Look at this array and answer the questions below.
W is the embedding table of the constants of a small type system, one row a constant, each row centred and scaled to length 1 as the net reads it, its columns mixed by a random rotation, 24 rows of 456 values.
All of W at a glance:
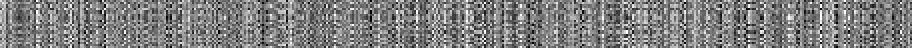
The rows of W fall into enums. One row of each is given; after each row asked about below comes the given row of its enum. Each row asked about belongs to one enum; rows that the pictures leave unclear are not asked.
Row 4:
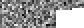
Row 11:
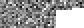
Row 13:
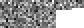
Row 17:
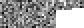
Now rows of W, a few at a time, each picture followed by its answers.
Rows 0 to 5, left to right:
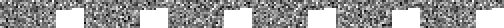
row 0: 13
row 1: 4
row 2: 11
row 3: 11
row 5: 13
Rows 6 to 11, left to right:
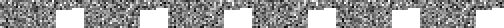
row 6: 13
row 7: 11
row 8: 17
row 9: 17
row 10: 13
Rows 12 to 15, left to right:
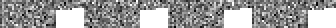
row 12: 4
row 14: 17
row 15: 4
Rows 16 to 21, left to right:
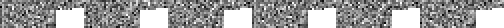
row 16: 4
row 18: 11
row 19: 4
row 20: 11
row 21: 4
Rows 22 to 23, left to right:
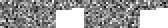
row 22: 13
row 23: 11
